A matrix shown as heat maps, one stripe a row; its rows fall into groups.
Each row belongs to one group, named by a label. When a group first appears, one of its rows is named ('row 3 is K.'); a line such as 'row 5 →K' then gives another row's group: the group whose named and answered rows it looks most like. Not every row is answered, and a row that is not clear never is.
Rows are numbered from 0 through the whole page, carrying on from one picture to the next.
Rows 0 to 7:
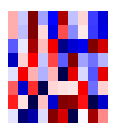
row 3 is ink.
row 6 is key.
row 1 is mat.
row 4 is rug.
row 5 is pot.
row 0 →mat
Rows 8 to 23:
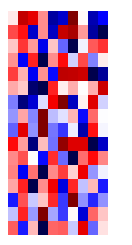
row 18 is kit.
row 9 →key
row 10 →kit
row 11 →pot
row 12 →key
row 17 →key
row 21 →ink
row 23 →pot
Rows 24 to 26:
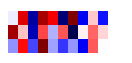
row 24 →ink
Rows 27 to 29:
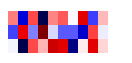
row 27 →pot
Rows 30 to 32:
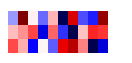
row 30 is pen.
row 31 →kit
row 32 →key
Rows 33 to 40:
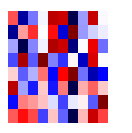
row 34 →ink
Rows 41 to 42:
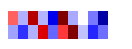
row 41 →mat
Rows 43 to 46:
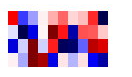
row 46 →mat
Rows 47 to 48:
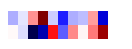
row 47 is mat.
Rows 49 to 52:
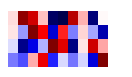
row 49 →rug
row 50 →mat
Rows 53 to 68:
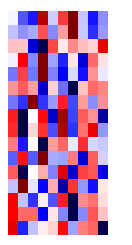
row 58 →kit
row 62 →pot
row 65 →pen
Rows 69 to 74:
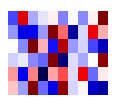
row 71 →mat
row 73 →pot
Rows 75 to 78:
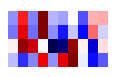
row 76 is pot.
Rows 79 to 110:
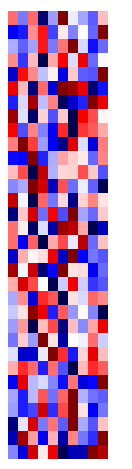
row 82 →pot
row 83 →pen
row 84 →key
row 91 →mat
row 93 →ink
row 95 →pot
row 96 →ink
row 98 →rug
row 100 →mat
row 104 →kit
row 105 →pen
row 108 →ink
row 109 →pen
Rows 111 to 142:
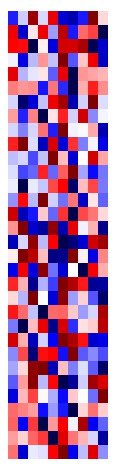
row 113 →key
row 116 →kit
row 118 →pot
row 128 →rug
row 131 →mat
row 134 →key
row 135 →ink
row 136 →mat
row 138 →pen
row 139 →kit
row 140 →pot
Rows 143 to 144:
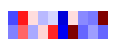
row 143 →pen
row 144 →ink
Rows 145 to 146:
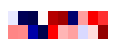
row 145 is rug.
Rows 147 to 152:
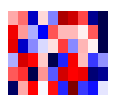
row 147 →key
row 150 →rug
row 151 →key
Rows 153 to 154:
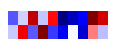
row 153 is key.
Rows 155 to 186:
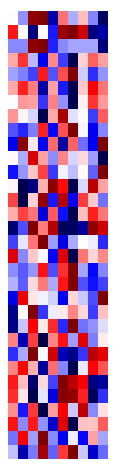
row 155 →mat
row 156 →key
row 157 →mat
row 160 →kit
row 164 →pen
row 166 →pen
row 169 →kit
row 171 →mat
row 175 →pen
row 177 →ink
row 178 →pot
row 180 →kit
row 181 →key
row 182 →key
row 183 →pot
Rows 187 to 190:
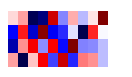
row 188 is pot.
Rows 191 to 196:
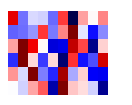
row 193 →rug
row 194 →pen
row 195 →mat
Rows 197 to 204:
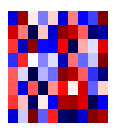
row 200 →pen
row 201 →key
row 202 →pot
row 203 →key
